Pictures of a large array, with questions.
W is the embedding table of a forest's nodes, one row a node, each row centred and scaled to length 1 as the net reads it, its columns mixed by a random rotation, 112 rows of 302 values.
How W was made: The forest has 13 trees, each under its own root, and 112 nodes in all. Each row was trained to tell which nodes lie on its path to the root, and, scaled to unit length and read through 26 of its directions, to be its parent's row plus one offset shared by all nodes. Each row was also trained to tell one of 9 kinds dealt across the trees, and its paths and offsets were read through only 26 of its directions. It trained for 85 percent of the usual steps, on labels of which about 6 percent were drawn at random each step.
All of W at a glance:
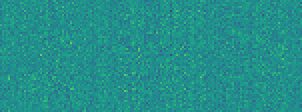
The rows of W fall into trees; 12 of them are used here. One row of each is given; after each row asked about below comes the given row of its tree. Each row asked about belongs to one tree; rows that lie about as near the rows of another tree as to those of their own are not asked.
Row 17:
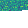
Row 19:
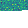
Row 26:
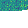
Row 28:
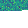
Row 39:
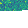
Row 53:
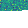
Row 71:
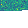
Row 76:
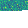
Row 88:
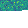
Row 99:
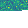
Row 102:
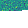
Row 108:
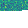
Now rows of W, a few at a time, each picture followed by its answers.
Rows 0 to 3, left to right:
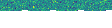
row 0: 19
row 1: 17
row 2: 99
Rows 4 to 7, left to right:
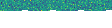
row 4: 19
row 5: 26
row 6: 17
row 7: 39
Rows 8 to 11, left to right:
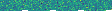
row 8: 99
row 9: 88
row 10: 17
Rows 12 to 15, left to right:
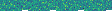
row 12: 99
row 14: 26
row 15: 17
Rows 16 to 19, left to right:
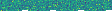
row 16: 76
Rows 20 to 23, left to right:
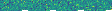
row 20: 17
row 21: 99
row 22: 26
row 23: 26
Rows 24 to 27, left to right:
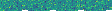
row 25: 28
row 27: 76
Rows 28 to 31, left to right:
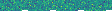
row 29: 99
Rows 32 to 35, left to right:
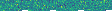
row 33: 39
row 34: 17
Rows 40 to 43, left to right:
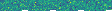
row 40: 39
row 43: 26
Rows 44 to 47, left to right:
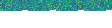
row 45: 26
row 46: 88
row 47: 39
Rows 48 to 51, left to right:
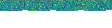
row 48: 76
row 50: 76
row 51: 53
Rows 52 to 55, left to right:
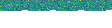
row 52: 99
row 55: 99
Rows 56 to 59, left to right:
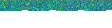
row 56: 76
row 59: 53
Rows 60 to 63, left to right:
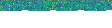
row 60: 26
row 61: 99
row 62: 39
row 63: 76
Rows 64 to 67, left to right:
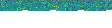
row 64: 71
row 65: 39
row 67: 88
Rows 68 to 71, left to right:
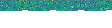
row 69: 17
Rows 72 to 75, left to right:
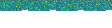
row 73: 99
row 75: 108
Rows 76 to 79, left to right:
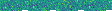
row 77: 17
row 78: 53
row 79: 17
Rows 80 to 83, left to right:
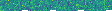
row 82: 26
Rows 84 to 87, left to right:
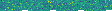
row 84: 39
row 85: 88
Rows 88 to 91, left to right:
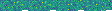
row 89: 88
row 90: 108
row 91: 71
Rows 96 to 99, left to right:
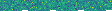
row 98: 39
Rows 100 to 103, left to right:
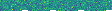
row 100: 76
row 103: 88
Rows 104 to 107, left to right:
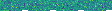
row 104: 76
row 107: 76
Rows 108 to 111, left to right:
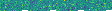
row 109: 26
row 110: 53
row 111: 39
